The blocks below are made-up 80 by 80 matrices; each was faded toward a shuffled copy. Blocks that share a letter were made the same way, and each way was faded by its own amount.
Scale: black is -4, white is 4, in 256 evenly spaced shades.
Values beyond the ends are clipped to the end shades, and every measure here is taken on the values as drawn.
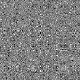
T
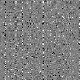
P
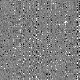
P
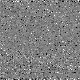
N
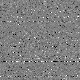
N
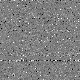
N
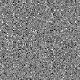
T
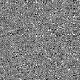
T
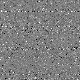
N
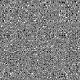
T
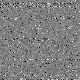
N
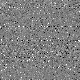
N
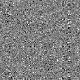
T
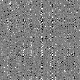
P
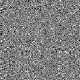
T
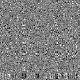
T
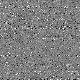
N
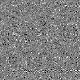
T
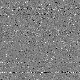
N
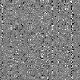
P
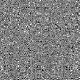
T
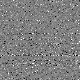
N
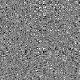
T
